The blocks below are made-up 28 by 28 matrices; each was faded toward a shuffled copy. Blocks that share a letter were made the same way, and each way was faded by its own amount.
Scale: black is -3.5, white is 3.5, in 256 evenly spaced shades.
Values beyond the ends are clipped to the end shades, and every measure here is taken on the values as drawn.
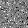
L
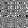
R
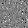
L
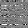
R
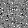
L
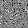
L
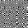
R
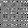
R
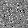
L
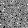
L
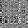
R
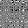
R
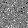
L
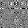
R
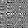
R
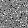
L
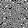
L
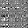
R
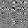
R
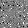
L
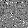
L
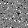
L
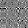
R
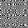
R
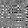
R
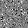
L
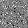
L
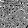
L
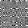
R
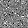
L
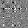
R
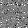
L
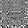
R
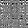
R
